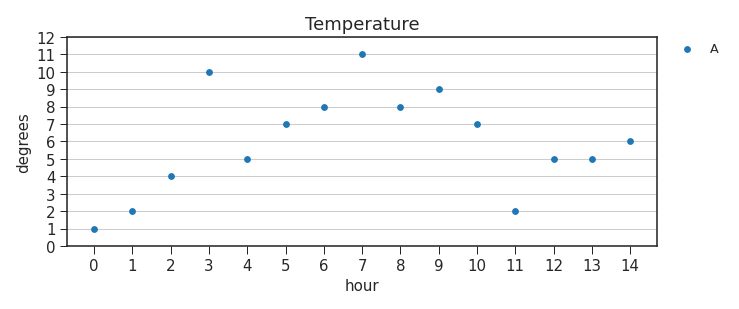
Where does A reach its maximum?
7
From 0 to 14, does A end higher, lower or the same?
higher
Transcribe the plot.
Title: Temperature
x-axis: hour, ticks 0 1 2 3 4 5 6 7 8 9 10 11 12 13 14
y-axis: degrees, ticks 0 1 2 3 4 5 6 7 8 9 10 11 12
Legend: A
Values:
A: 1 2 4 10 5 7 8 11 8 9 7 2 5 5 6
